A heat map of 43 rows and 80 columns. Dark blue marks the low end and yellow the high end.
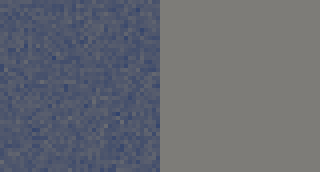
It is made of 1 by 2 panels. Panel 1,1: low, fine-grained, faint in contrast. Panel 1,2: middling, flat.
